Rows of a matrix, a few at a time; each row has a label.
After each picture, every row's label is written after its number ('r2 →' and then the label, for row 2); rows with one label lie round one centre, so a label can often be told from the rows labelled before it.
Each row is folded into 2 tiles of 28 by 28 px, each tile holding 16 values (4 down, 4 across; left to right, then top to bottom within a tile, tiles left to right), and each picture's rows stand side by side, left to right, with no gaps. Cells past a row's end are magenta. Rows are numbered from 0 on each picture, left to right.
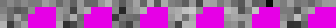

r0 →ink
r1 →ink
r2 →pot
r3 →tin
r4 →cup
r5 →ink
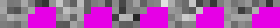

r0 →cup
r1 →tin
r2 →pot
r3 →cup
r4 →cup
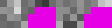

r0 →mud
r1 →ink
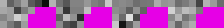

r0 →cup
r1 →pot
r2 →ink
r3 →tin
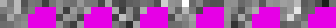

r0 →mud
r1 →pot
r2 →pot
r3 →mud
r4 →ink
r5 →mud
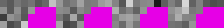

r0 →pot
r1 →ink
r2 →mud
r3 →mud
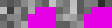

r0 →pot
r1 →mud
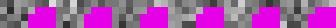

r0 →pot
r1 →mud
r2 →ink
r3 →cup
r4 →mud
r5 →ink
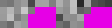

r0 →tin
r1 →mud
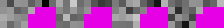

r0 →cup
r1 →mud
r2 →cup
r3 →pot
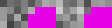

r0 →ink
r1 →tin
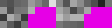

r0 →pot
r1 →cup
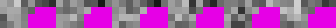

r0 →mud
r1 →cup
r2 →cup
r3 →mud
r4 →ink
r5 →mud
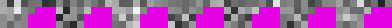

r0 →mud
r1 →pot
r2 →tin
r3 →ink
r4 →pot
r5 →ink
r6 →cup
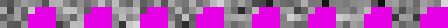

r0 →pot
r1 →tin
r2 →tin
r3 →ink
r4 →cup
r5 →cup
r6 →cup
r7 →pot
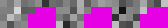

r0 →mud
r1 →ink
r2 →pot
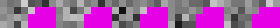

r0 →cup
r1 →cup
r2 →pot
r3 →ink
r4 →ink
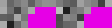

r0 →ink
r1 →pot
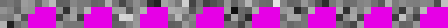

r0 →ink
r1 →pot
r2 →cup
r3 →mud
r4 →pot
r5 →cup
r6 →pot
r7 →pot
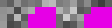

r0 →ink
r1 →mud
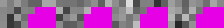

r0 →ink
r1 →pot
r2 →mud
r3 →ink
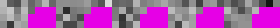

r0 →tin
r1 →pot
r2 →ink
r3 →tin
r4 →cup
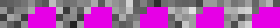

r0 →pot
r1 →pot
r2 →mud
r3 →tin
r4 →tin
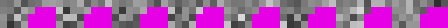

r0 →ink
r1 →pot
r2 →pot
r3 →pot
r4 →ink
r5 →ink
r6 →tin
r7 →mud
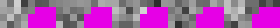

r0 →mud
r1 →ink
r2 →cup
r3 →ink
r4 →mud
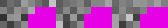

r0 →pot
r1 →ink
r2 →ink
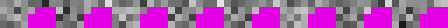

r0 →cup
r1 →pot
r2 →tin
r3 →pot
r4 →pot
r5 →tin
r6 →pot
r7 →ink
